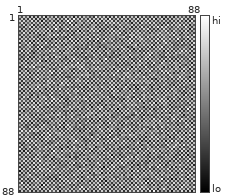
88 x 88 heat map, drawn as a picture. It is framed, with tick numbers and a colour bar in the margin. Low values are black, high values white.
Average level on the scale: 50%. Histogram: two levels. Seam: none. Odd rows or columns: none. Grain: checkered.
